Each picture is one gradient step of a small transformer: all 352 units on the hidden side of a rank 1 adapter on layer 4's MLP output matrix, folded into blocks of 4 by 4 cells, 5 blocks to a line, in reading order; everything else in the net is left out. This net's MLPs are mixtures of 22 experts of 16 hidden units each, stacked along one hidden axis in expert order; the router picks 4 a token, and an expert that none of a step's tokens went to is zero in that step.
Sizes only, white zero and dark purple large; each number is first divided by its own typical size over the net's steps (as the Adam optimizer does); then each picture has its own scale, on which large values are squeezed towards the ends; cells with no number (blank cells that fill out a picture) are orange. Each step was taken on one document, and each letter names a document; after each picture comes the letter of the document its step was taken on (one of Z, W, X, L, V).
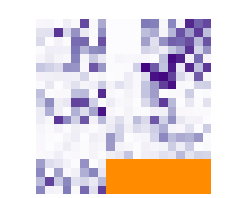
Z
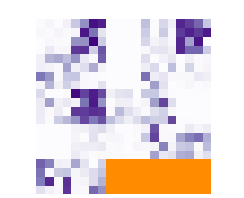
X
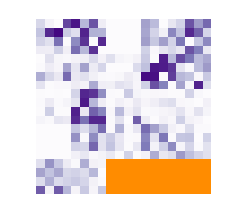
Z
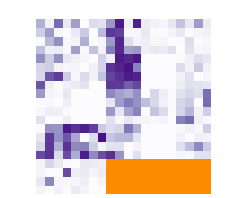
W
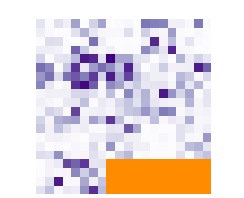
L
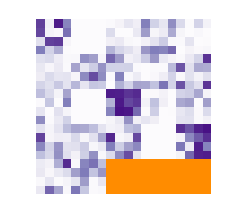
W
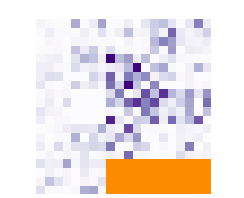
L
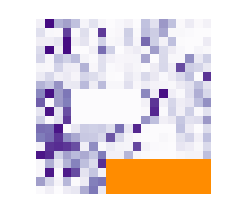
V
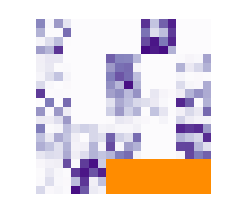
W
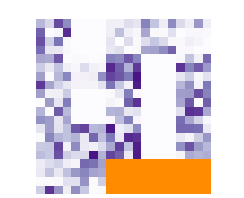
W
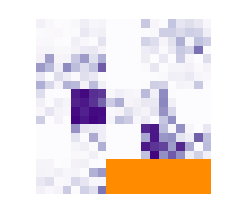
Z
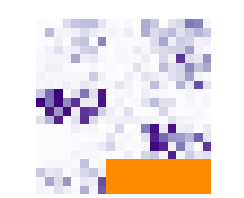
Z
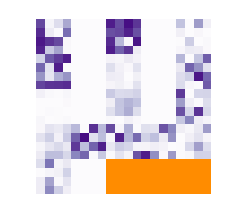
W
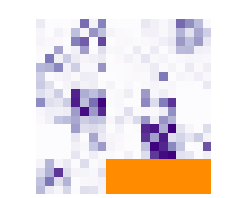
Z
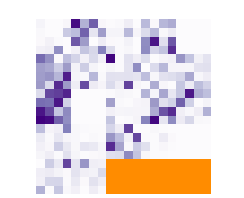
L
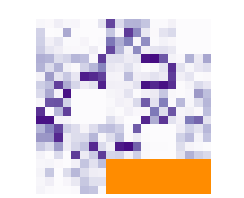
V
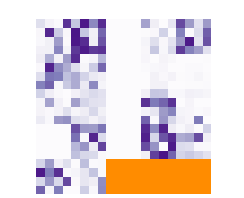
Z
